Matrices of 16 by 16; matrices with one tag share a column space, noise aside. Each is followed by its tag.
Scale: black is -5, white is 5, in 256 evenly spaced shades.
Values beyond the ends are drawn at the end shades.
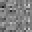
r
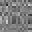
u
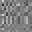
u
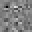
r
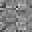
r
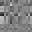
u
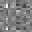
r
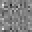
r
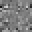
r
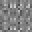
r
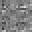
r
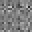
r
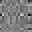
u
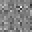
r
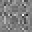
u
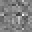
u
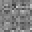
r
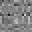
u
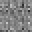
r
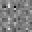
r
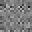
r
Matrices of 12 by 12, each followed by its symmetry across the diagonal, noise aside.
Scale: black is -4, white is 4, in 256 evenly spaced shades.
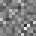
symmetric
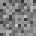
symmetric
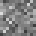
neither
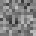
neither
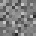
symmetric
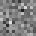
antisymmetric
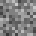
antisymmetric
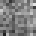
antisymmetric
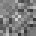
symmetric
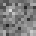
symmetric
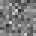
neither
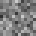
antisymmetric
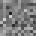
neither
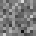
neither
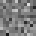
neither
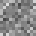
symmetric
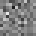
antisymmetric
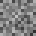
symmetric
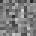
neither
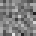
antisymmetric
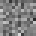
antisymmetric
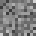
symmetric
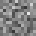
neither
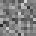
antisymmetric
